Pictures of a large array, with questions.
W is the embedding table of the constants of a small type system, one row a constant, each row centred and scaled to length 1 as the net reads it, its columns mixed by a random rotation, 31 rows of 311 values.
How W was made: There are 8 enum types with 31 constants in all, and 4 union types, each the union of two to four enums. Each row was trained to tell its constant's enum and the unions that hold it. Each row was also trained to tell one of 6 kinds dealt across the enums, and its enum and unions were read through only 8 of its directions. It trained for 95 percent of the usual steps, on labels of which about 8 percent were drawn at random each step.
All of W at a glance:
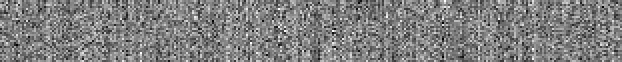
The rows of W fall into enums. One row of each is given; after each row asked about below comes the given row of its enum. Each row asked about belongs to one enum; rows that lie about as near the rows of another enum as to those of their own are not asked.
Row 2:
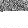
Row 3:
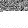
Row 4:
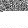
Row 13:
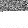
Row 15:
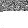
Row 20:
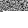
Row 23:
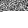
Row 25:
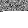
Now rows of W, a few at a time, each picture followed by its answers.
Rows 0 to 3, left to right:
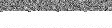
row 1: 25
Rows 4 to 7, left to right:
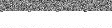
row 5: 23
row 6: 23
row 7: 25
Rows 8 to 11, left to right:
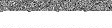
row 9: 25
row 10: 4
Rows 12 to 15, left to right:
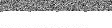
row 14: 23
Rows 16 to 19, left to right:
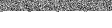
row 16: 23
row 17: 2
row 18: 4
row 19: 13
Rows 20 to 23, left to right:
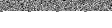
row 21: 15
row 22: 15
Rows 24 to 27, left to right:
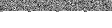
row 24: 2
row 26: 13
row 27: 20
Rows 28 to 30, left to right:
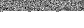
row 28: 13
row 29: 2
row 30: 13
